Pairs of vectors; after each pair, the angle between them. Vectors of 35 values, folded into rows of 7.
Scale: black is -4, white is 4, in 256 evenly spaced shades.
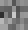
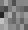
partly aligned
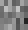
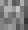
nearly parallel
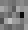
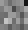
partly aligned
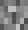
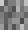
partly opposed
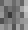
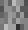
partly opposed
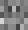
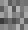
nearly opposite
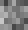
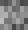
nearly parallel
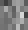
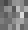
nearly parallel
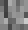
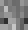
partly opposed
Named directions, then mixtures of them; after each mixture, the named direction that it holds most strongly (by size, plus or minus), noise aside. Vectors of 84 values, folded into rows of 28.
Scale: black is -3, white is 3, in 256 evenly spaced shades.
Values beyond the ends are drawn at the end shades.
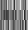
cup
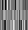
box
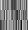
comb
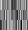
comb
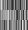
cup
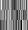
comb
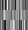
box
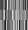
box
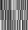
comb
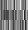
cup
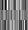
box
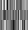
box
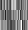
comb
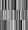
box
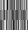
box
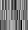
comb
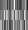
cup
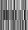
cup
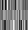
box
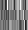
cup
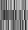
cup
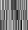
comb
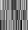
comb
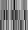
cup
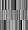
box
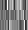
cup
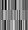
box
